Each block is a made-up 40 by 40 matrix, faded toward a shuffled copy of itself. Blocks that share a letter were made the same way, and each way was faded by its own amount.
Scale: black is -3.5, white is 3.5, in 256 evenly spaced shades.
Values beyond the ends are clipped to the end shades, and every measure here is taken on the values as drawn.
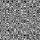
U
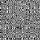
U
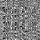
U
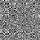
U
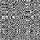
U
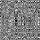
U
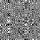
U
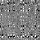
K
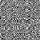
U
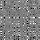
K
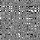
K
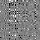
K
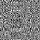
U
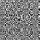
U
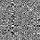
U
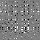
K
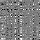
K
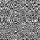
U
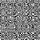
U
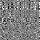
U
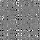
K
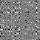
K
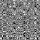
U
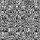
U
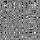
K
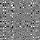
K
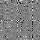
K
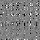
K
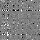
K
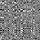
U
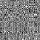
U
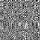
U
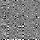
K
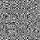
U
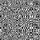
U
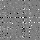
K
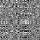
U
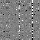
K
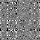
K
